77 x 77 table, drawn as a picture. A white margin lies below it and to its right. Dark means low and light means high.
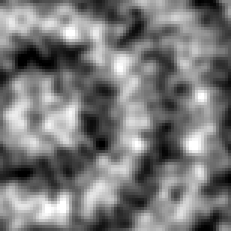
On average the colour sits 50% of the way up the scale. There are no lone odd cells. There is no overall slope. Concentric rings centre on the middle left.
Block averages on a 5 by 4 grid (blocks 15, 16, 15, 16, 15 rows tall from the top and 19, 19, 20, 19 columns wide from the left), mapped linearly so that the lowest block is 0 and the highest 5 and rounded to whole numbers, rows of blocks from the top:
4322
0132
5233
1123
5322
